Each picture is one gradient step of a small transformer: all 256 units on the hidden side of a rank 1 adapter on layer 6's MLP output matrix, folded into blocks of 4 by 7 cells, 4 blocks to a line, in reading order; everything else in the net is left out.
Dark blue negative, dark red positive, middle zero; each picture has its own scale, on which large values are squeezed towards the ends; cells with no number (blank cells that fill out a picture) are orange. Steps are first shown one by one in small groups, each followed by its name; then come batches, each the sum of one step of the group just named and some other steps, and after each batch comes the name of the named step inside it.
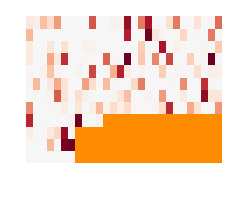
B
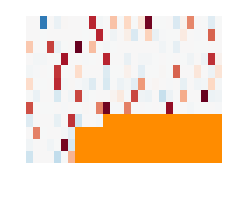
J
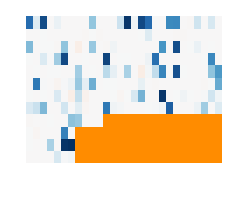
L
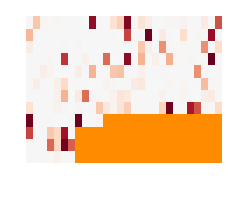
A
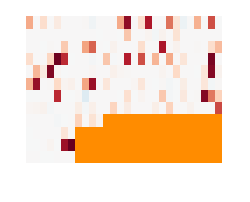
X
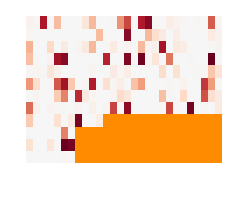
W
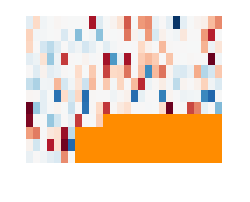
A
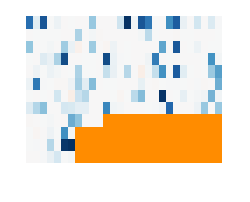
L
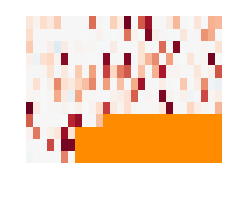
B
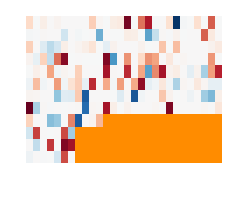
X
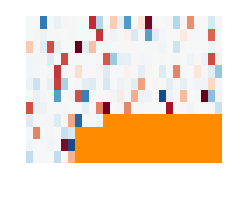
J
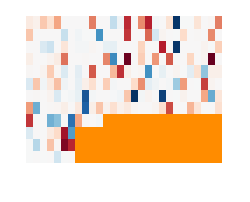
B
